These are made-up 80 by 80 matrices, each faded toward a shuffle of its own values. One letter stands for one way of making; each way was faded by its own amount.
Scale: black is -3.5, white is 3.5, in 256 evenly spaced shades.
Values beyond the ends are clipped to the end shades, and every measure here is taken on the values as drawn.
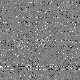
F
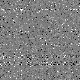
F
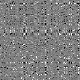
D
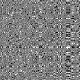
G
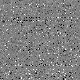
F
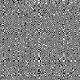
D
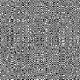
G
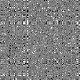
D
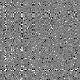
D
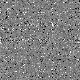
F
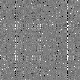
D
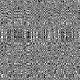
G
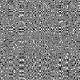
G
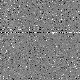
F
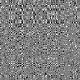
G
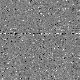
F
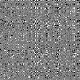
D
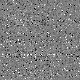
F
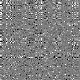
D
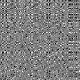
G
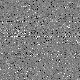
F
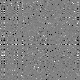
D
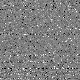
F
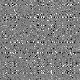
D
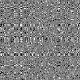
G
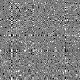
D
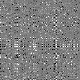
D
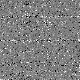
F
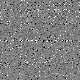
F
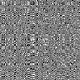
G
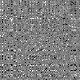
D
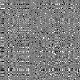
G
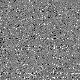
F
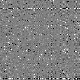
D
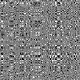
G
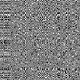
G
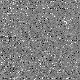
F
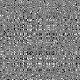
G
